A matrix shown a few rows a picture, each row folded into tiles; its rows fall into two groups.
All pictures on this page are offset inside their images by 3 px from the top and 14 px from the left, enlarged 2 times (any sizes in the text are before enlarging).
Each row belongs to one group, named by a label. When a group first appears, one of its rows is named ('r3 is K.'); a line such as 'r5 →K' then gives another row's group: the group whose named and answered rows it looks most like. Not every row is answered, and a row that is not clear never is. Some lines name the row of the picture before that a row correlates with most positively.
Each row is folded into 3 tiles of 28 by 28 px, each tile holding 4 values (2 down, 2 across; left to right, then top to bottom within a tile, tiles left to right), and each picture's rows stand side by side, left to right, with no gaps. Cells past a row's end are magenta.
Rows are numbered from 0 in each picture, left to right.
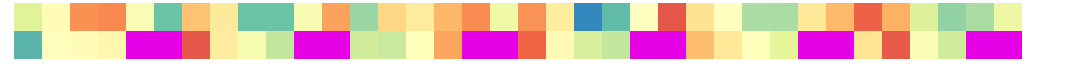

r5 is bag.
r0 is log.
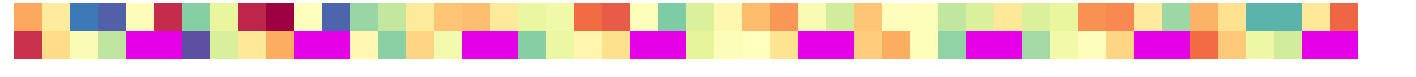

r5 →bag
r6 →log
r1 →log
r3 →log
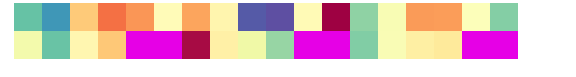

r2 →log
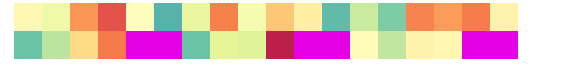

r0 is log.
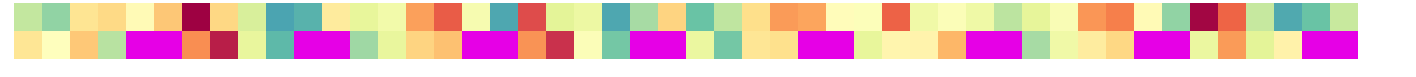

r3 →bag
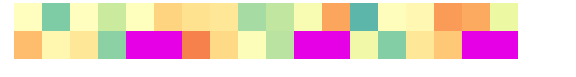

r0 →bag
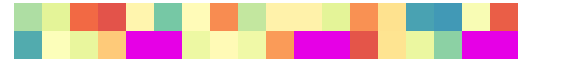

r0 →log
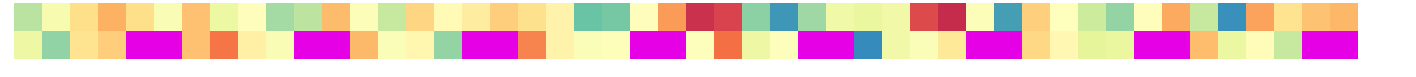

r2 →bag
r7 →bag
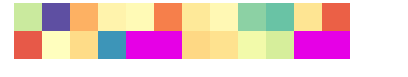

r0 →bag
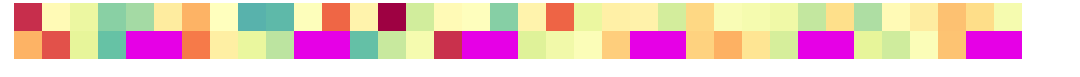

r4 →bag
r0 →bag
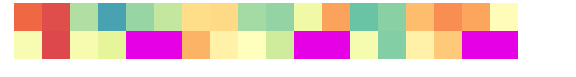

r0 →bag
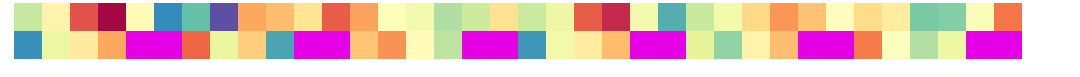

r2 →bag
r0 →log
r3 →log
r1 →bag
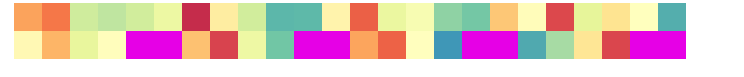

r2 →bag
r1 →bag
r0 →bag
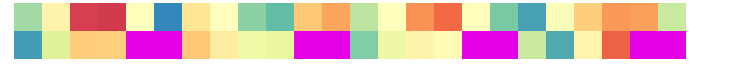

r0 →log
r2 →log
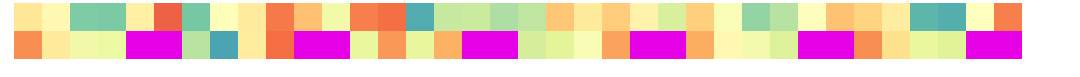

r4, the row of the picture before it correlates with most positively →1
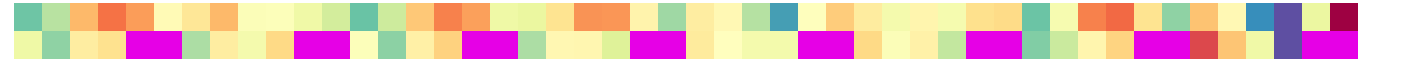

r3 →log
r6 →log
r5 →bag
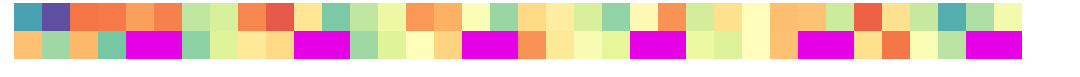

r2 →log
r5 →bag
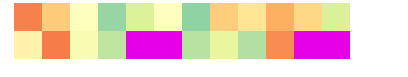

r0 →bag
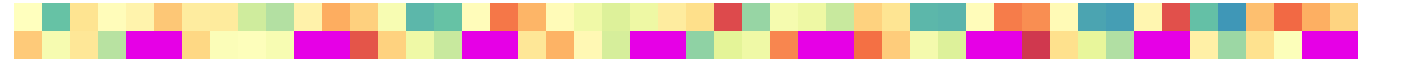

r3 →bag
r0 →bag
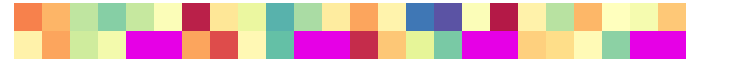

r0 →bag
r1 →bag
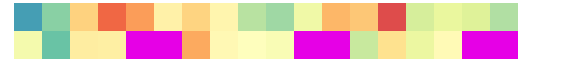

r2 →bag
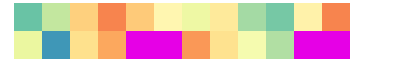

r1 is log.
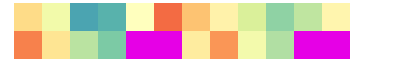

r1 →bag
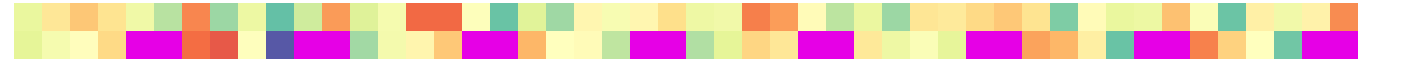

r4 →log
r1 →bag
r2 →log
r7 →bag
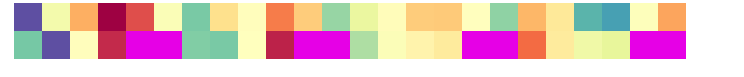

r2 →log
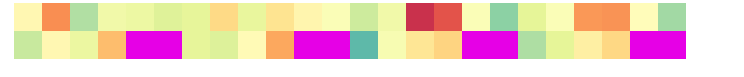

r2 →log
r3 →log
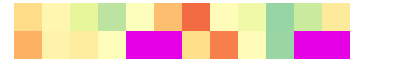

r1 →bag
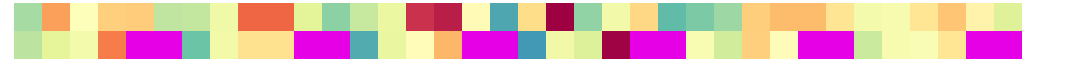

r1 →log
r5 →log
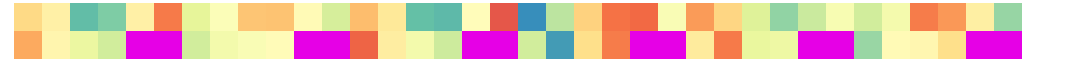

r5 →log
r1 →log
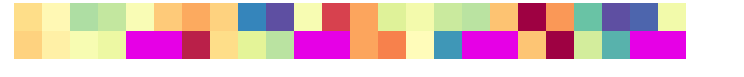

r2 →bag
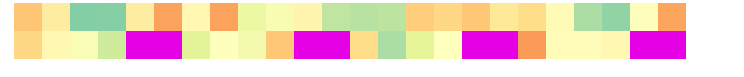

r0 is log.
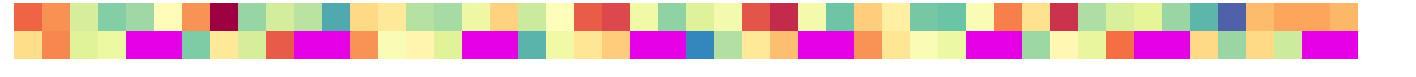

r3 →log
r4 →log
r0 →bag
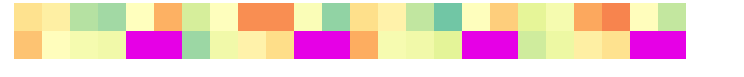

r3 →log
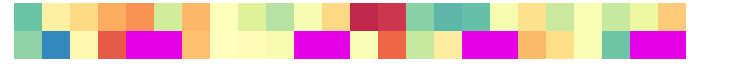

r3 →bag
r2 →bag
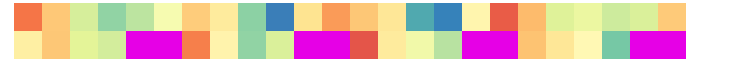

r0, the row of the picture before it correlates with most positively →2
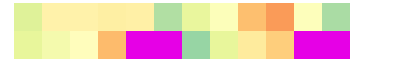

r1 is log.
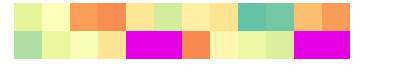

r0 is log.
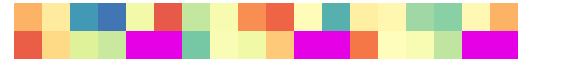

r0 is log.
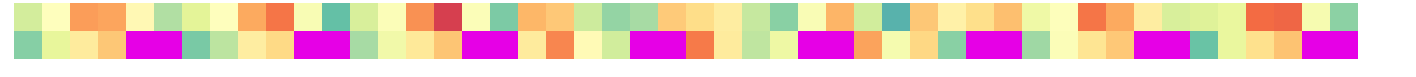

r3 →bag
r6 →log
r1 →log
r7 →log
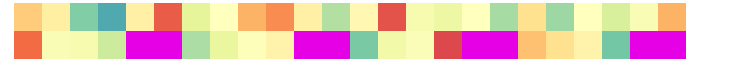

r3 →bag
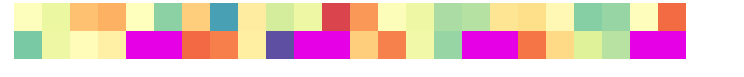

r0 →log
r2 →bag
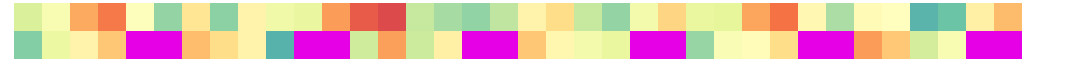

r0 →log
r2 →bag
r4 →log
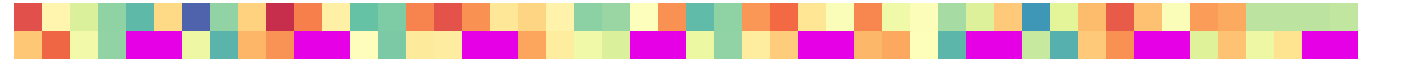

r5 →bag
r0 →bag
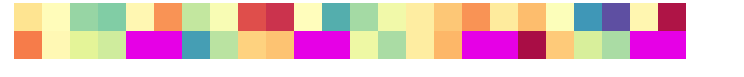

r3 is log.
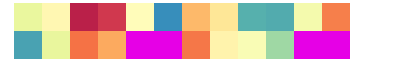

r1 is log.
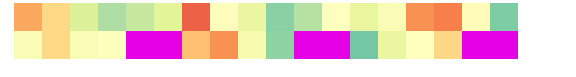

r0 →bag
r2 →log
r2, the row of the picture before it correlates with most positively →0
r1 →bag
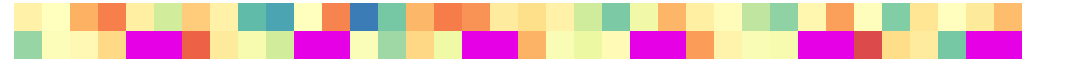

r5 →bag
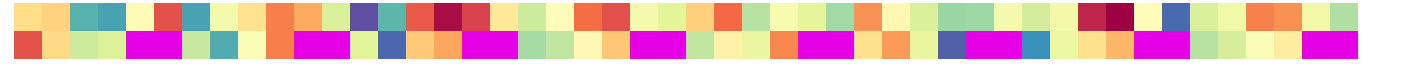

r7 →log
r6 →log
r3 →log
